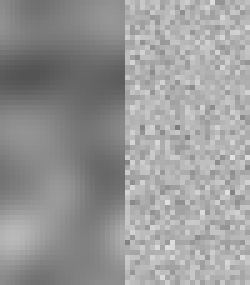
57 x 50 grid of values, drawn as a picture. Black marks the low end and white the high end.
The table splits into one row of 2 panels. Panel 1,1: middling, smooth. Panel 1,2: high, fine-grained.
